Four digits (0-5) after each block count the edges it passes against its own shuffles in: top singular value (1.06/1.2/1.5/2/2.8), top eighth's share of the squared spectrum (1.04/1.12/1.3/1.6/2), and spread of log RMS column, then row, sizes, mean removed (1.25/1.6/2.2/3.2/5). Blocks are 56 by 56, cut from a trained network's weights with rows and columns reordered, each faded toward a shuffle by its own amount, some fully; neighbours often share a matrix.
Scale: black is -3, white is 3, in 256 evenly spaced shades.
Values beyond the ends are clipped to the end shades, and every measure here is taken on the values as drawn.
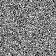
0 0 0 0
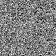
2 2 0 0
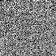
2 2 0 0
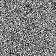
0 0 0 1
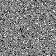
0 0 0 0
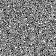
0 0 0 0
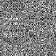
3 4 2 2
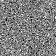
0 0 0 0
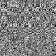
4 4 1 3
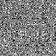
3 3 0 2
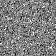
1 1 0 0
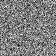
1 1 0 0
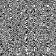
3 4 2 1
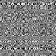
4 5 1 3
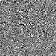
3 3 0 2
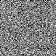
3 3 1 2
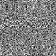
3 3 1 2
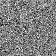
0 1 0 0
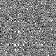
3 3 1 1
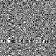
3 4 2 2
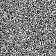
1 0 0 0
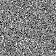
1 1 1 0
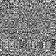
4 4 1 2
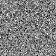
3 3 1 1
